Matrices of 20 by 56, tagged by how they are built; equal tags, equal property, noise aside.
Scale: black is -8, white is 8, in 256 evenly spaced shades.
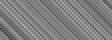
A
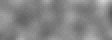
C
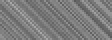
A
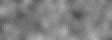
C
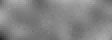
C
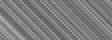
A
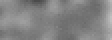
C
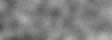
C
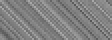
A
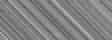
A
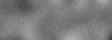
C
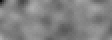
C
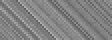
A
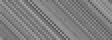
A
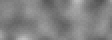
C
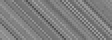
A
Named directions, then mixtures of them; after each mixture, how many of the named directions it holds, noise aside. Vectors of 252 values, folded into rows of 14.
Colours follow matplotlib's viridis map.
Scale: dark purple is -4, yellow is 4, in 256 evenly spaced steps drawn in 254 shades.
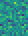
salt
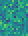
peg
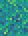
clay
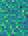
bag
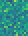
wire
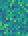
two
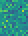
two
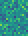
three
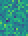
one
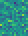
one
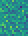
one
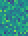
three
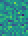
one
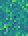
three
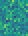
two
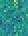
three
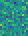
one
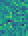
two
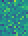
two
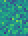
one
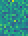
three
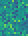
two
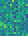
two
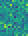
two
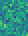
one
